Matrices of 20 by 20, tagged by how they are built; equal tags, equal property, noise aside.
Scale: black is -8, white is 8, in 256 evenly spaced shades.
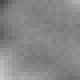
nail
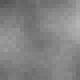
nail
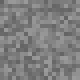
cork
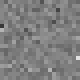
cork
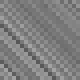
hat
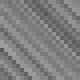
hat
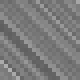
hat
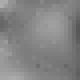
nail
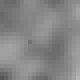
nail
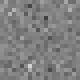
cork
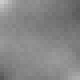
nail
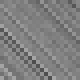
hat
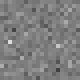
cork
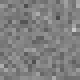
cork
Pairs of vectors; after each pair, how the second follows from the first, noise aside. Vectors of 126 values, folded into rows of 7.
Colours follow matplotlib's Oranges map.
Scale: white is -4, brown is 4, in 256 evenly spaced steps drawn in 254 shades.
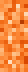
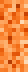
negated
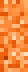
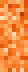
reversed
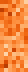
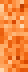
reversed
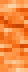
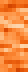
negated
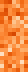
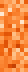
wrapped around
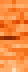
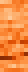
wrapped around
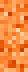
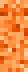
wrapped around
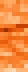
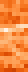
negated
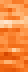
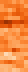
negated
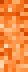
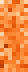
negated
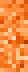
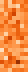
wrapped around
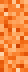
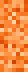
wrapped around
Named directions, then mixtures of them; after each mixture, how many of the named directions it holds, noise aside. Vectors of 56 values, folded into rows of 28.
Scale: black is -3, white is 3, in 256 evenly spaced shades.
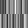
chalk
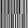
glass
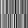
two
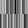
one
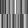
one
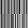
one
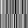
two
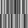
two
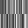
two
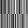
two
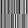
one
